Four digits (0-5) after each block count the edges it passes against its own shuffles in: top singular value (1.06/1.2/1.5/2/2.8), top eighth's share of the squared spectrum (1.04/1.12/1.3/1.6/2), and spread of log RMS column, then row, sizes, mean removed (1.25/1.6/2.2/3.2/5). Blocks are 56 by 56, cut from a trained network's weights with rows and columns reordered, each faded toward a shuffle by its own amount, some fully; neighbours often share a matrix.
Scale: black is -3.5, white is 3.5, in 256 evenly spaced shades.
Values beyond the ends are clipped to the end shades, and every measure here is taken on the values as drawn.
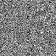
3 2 1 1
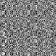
4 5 3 2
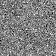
0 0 0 0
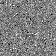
2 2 0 0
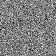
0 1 0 0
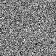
2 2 0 0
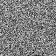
1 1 0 0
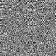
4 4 2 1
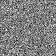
1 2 0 0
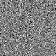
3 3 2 1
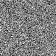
0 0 0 0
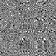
4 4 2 2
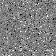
2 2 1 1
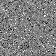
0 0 0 0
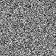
2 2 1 0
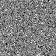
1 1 0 0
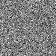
1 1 0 0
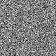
2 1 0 0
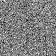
1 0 0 0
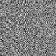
4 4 2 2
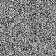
3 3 0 0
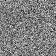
0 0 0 0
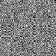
4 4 2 2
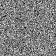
0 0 0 0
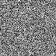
2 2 0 0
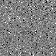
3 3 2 1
